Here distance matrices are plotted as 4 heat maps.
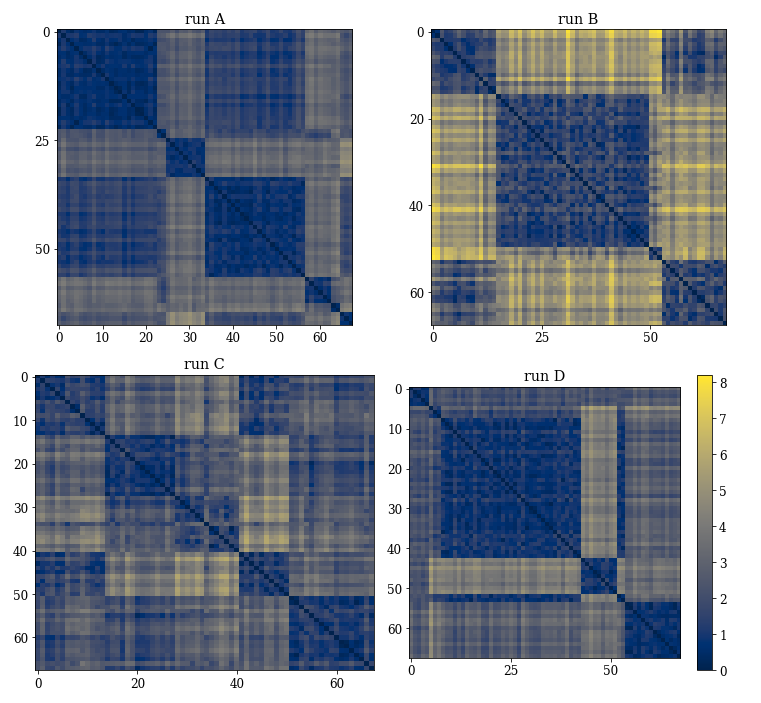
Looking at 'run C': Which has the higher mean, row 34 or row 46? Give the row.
46
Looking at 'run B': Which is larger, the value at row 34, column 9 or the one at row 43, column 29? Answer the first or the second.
the first
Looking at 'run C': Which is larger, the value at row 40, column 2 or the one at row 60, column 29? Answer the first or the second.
the first
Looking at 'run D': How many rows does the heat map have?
68
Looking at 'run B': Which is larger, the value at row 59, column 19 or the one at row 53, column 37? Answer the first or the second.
the second
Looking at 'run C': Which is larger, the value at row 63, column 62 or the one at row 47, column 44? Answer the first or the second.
the second
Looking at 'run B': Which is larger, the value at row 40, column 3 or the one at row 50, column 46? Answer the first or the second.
the first
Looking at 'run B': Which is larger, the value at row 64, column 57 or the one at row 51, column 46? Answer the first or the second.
the second
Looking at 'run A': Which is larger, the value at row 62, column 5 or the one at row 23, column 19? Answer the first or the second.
the first
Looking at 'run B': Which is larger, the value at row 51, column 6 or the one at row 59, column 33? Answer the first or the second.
the first
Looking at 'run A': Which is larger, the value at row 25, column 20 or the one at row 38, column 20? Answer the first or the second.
the first
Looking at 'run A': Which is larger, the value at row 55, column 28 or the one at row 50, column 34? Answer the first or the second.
the first
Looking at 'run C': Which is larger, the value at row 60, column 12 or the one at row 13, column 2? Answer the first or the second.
the first
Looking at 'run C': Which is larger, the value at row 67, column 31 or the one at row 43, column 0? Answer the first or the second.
the first
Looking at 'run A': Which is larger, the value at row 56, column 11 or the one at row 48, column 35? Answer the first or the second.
the first
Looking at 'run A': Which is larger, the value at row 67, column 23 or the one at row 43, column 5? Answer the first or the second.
the first
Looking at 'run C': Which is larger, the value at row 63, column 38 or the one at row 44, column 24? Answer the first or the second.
the first
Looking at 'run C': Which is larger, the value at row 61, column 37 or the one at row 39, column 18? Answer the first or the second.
the first
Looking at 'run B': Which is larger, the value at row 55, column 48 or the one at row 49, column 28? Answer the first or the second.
the first
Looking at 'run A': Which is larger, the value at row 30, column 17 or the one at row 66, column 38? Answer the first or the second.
the first
